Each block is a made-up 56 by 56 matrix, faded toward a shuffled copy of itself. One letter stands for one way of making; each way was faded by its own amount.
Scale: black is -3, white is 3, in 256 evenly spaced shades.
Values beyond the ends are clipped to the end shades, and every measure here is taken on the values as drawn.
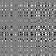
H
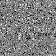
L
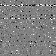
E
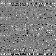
E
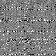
E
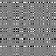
H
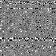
E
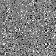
L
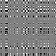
H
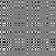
H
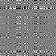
H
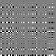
H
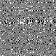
E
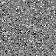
L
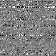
E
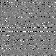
E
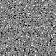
L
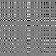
H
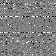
E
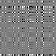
H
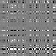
H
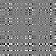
H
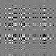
H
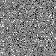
L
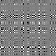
H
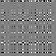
H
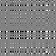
H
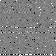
E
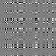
H
